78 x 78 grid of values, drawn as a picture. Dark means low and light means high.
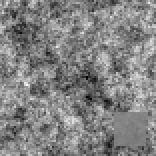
On average the colour sits 50% of the way up the scale. In the bottom right lies a patch that is calmer than the rest. The bottom right is the smoothest part. The field is mottled with small blotches. There are no regular stripes. The histogram is bell-shaped.
